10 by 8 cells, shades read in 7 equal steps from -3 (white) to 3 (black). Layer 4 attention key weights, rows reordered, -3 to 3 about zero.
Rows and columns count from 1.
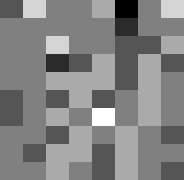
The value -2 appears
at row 1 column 2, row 1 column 8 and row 3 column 3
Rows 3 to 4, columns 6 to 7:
1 1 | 1 -1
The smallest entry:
-3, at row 7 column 5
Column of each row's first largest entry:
6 6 6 3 6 1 1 3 2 5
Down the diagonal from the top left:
1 0 -2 1 -1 0 -1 1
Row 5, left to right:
0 0 -1 -1 -1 1 -1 0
